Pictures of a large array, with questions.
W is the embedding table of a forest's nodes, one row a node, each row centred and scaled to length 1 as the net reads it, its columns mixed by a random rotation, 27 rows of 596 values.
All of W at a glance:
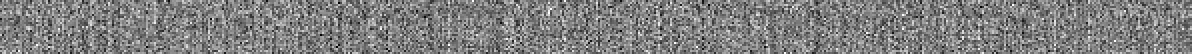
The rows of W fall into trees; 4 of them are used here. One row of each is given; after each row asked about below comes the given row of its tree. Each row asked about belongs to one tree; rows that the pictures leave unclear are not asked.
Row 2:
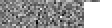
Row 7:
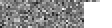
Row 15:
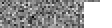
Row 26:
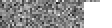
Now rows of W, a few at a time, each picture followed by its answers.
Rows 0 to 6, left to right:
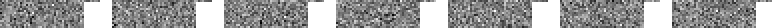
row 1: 15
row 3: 7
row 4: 2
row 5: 26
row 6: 26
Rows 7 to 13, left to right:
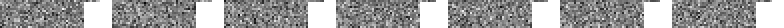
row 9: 15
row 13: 7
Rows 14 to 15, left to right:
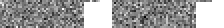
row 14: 7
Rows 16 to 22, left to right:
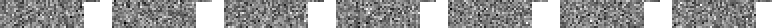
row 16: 15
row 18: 15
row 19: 15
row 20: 26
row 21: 2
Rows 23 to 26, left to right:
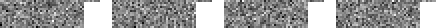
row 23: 26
